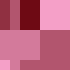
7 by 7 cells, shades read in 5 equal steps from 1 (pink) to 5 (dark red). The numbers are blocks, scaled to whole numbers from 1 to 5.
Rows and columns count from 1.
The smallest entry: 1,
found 10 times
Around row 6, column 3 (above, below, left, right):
2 3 2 2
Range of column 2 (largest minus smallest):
1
